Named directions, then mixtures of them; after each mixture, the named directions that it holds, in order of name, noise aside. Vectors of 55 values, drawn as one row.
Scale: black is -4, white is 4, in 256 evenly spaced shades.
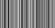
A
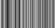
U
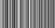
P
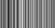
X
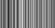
X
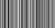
A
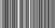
A, P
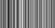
X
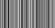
A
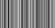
A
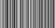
P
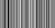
A, X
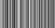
P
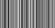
A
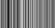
U, X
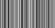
A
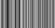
U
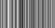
X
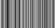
U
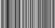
U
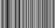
U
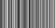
P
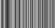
U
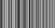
P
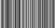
U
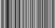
U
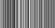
P, X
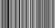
A, U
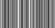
A, P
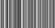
A, U
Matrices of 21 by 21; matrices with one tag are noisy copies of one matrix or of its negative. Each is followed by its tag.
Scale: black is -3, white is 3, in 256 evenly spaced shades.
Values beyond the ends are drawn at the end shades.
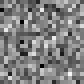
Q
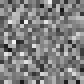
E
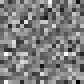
E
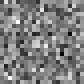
Q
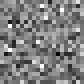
E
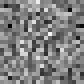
Q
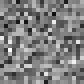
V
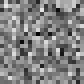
Q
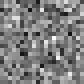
Q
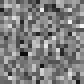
Q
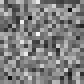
Q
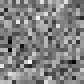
V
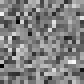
V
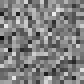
V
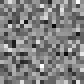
E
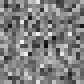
Q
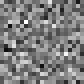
E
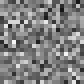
E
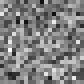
V
